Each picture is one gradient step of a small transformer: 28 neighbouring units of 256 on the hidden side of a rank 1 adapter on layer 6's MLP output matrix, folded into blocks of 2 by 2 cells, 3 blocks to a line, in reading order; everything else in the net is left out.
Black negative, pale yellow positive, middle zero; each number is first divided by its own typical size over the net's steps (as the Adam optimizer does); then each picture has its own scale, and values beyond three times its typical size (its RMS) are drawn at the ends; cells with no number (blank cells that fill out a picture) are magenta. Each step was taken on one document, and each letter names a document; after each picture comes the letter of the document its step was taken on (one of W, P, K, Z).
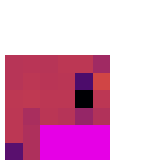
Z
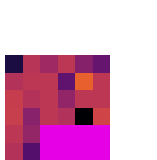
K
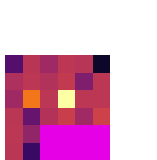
K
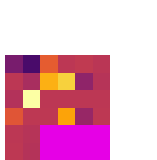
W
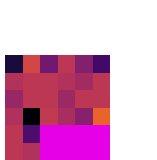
K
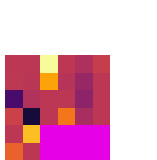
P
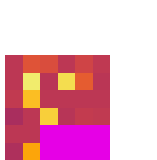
W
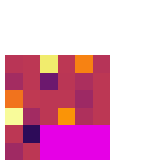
P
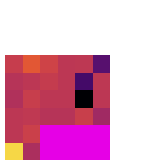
Z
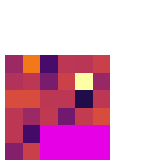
Z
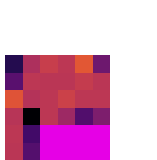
K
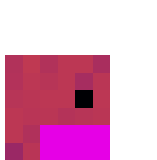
Z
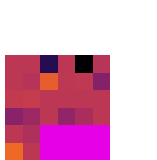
P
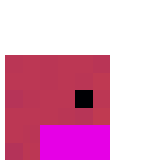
Z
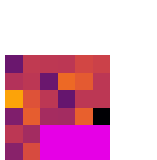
K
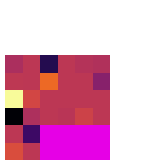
P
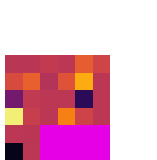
P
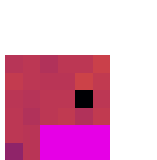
Z
